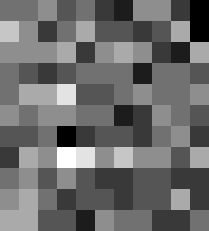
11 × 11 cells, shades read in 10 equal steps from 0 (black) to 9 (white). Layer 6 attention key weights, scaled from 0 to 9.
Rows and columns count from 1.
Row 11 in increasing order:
1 2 2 3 3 4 4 4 5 6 6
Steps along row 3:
same same up down up up down down down up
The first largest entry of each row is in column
3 1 4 1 4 1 10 4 2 2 1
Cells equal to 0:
3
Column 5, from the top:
4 6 2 4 3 4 2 8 3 3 1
